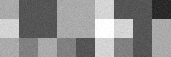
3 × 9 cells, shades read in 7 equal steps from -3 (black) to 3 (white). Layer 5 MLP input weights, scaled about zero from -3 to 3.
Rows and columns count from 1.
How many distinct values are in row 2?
4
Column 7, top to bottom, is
-1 2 0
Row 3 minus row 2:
-1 1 2 -1 -2 -1 -2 0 0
